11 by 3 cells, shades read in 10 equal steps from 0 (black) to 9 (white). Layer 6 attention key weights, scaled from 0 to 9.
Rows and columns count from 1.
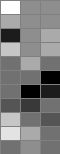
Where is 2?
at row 8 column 2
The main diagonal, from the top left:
9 5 6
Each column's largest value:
9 6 6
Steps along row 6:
same down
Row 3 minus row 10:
-7 -1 2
